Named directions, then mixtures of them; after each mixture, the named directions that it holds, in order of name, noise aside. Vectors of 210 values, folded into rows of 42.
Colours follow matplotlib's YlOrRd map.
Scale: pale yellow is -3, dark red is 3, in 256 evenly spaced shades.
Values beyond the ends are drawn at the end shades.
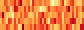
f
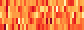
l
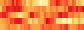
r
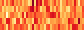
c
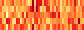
c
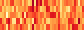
c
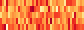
c, l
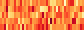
f, l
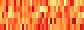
f, l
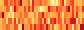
f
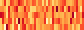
f, l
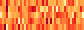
l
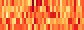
c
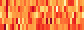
l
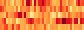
c, r
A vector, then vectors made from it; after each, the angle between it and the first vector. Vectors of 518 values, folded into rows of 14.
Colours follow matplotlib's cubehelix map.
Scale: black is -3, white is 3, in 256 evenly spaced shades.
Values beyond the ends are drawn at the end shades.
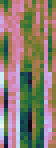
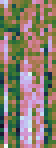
nearly opposite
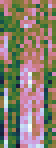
nearly opposite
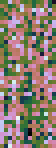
partly aligned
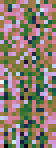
partly aligned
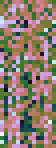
partly aligned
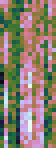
nearly opposite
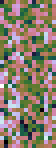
partly aligned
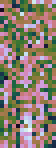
partly opposed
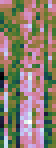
nearly opposite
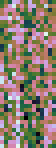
partly aligned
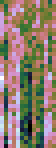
nearly parallel
